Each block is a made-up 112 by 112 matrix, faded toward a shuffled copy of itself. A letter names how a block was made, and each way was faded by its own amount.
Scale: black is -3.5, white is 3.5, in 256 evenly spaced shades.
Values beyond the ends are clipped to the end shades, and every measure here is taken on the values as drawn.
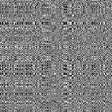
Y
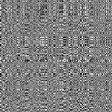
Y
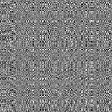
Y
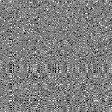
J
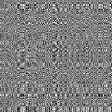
Y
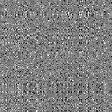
J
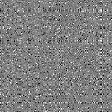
J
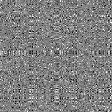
J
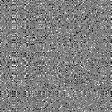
J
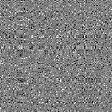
J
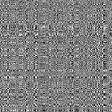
Y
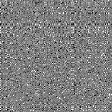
J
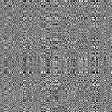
Y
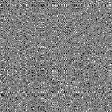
J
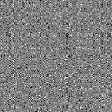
J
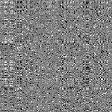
J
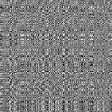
Y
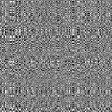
Y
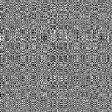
Y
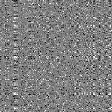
J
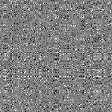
J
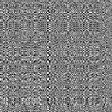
Y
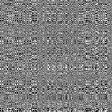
Y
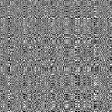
Y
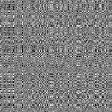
Y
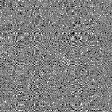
J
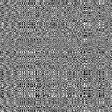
Y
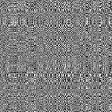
Y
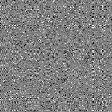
J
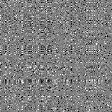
J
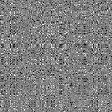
J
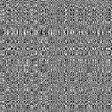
Y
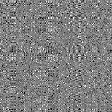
J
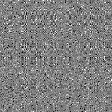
J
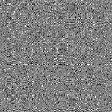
J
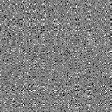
J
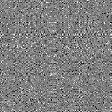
J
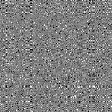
J
